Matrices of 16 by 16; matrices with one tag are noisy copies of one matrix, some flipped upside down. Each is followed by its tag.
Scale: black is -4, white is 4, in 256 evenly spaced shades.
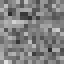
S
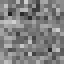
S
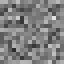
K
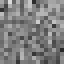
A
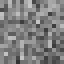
A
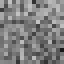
A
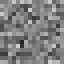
K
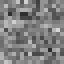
S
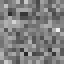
S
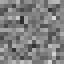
K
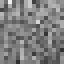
A
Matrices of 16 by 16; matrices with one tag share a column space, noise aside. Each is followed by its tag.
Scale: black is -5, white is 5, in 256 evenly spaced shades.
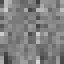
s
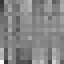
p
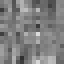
s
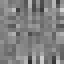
s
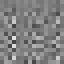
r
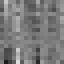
p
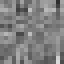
s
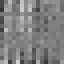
p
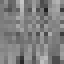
s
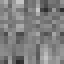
s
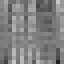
p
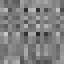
s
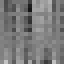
p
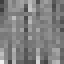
p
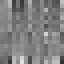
s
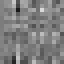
s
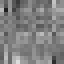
s
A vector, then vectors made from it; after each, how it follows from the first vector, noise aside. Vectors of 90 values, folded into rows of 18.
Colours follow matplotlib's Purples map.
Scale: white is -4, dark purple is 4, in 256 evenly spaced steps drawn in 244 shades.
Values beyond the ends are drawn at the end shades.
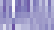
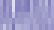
shrunk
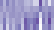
reversed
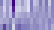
negated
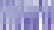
reversed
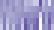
reversed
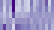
negated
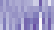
reversed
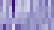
negated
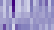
negated
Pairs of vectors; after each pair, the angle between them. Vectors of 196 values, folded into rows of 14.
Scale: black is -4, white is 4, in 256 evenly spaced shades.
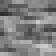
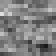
nearly opposite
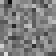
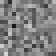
nearly parallel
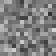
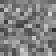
partly opposed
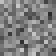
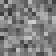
partly aligned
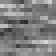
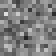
partly aligned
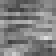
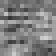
nearly parallel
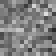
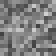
nearly parallel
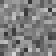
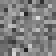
partly aligned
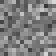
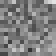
partly aligned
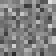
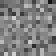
nearly opposite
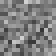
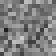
nearly parallel
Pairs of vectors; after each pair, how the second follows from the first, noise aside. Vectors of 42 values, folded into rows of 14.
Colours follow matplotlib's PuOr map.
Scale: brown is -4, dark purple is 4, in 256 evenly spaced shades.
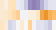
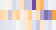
sign-scrambled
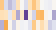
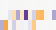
partly zeroed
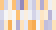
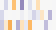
partly zeroed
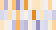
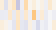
shrunk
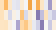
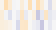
shrunk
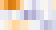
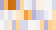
sign-scrambled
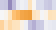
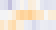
shrunk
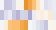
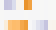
partly zeroed
